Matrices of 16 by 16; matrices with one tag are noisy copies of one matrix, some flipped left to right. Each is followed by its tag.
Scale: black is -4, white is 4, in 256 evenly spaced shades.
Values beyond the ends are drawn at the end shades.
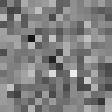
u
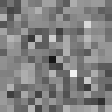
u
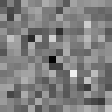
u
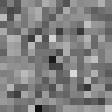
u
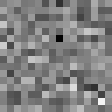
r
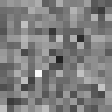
u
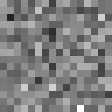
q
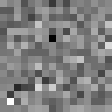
r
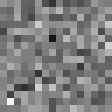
r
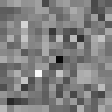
u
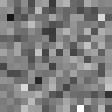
q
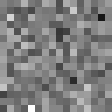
q
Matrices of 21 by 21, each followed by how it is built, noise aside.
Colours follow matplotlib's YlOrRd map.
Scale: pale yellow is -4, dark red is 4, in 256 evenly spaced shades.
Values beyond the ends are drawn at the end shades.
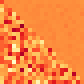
lower triangular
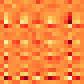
low rank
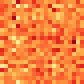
low rank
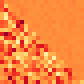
lower triangular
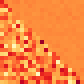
lower triangular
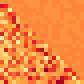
lower triangular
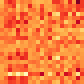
low rank
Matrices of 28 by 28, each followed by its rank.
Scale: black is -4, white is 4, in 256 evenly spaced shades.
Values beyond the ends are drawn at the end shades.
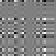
one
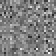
five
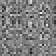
five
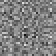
five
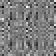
three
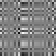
one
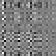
two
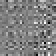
three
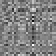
three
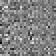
five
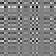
one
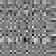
three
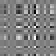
one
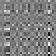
two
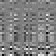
two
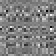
three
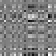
two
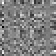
three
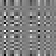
one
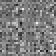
five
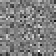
five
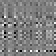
two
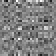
three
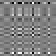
one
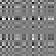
one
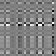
one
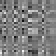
two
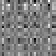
two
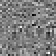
five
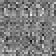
five
